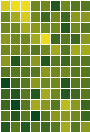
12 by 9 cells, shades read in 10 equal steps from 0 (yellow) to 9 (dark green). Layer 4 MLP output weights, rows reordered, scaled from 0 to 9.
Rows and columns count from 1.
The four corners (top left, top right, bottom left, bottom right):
1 6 8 4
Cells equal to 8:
11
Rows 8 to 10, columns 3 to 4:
6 4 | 6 8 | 6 3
